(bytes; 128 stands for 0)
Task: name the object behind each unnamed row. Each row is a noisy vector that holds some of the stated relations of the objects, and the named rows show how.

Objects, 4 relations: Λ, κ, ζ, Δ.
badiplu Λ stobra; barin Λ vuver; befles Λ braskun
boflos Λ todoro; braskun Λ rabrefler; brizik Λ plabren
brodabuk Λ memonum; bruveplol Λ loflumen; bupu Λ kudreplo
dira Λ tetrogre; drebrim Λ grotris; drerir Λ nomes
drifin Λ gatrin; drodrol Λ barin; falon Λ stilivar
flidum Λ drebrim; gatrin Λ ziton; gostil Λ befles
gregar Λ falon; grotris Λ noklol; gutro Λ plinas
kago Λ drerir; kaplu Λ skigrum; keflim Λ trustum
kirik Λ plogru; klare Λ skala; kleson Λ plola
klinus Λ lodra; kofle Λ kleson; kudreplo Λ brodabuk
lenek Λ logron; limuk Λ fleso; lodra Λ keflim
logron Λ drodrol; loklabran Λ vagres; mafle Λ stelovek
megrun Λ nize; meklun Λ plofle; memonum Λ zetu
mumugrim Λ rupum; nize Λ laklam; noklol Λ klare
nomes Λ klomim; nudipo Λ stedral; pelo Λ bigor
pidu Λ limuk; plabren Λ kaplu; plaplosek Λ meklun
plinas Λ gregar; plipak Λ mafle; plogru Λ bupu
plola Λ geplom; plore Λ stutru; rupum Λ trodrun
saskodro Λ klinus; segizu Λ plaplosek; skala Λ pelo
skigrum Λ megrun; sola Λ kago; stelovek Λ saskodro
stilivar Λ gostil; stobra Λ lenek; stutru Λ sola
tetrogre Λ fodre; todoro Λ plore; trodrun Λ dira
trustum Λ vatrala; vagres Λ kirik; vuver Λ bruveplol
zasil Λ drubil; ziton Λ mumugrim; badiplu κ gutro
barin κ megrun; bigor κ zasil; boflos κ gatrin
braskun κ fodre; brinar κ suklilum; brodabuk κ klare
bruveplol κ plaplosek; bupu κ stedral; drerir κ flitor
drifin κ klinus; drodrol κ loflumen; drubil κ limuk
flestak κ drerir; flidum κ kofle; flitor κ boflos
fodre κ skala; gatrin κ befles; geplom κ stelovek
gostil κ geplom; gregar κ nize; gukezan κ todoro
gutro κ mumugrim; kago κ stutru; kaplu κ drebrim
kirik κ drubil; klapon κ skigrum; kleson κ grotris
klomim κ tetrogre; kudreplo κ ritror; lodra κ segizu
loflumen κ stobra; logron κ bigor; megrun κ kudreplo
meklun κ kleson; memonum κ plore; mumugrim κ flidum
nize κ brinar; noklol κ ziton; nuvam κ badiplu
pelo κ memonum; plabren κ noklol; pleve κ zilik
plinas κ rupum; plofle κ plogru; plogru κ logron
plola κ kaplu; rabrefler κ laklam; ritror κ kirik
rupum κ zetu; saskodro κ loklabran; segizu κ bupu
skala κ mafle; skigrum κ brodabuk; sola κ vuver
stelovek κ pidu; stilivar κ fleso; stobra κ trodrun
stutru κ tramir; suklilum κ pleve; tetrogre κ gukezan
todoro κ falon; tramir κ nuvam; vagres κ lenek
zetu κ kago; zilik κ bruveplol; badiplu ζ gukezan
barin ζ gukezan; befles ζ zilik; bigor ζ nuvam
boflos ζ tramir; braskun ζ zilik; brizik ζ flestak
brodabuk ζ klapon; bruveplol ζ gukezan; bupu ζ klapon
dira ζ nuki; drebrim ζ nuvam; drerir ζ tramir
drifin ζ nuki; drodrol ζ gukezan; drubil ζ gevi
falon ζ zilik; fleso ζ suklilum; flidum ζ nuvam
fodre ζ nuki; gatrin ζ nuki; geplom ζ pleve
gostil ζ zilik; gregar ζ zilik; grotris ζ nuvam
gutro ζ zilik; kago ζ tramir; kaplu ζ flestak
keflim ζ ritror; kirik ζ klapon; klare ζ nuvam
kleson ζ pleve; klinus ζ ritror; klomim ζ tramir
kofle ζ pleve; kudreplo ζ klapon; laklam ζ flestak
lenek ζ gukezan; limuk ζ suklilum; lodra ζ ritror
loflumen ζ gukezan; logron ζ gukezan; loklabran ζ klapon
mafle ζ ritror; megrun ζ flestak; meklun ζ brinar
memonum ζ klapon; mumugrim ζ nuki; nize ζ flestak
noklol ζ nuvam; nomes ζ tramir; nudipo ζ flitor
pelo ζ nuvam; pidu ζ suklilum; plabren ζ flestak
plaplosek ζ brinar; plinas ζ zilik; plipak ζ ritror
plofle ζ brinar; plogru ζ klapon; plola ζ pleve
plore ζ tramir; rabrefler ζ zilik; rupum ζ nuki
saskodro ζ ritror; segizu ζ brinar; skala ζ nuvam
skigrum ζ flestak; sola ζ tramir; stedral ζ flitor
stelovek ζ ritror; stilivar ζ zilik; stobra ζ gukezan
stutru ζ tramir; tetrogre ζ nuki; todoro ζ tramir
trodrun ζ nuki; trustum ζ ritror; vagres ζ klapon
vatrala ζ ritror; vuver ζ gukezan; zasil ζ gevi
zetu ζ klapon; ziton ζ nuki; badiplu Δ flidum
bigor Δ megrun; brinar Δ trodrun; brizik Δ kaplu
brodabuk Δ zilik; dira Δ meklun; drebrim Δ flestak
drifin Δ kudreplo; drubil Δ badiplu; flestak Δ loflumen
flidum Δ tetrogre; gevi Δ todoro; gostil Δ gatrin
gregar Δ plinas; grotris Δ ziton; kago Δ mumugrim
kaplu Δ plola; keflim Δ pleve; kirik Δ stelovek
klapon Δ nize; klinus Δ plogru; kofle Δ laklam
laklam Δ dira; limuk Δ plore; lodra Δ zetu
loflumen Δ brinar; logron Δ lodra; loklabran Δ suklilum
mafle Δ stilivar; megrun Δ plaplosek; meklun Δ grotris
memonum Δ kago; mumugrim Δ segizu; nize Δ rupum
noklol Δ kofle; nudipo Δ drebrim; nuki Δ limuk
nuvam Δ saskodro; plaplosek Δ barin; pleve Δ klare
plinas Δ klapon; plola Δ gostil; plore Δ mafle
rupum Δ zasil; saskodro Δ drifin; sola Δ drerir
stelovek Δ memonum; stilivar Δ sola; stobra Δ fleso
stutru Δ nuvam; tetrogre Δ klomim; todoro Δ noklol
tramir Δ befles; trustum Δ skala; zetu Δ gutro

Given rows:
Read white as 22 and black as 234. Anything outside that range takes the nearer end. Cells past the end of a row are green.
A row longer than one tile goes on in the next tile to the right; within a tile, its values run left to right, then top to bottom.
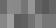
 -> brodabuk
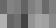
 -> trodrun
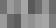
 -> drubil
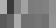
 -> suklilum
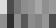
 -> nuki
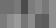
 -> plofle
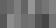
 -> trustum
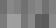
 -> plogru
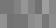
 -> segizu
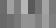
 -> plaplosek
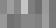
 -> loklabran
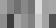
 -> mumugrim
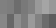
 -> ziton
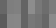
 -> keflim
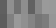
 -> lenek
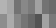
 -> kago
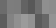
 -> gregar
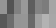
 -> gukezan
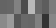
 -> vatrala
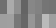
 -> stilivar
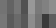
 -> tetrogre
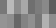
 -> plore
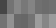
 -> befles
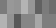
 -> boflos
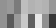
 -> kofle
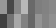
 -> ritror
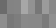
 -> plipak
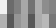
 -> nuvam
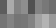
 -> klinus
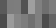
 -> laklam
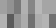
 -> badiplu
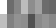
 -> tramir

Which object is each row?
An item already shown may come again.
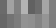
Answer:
plaplosek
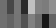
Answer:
fodre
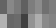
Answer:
trodrun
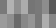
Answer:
plore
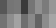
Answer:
drodrol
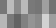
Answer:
mafle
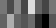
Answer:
klomim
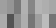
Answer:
badiplu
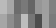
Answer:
plinas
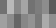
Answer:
plore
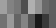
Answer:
zetu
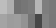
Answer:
stutru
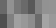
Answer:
logron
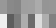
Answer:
gutro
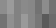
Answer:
todoro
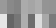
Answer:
gutro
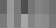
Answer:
noklol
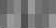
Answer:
kudreplo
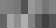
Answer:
meklun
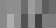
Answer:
sola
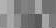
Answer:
kago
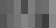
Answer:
loflumen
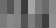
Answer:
pelo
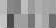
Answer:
flidum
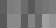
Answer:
nize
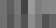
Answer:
tetrogre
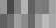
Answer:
gukezan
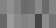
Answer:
saskodro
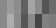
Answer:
sola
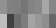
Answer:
drifin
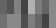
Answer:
pelo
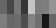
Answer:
fodre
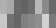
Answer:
rupum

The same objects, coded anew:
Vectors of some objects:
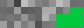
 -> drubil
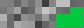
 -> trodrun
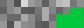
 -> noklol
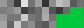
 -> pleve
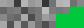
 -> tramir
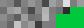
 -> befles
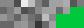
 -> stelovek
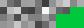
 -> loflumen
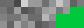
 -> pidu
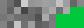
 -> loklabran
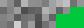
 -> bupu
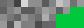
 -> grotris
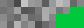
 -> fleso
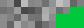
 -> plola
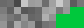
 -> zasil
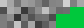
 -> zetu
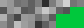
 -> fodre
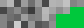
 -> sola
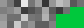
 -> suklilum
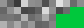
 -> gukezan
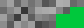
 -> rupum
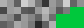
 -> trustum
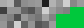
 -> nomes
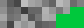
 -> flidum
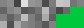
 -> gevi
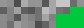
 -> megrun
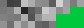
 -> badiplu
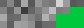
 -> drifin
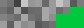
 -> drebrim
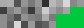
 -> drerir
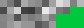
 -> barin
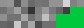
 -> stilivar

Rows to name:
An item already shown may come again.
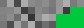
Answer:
plinas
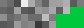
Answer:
mafle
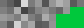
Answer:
plaplosek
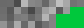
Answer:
limuk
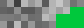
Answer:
boflos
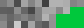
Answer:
plore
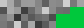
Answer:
zetu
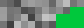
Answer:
gutro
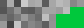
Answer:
todoro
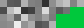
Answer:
bruveplol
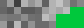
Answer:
boflos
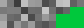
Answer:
nuvam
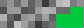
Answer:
dira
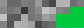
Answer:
mumugrim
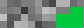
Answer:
mumugrim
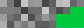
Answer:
nuvam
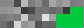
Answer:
gregar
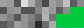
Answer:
lodra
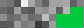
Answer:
mafle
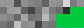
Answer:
gostil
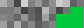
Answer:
klapon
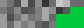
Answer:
nuki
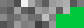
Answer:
mafle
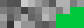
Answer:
kofle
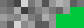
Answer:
plaplosek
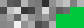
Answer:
bruveplol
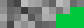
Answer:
flidum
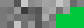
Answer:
vagres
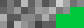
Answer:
ziton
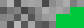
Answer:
stutru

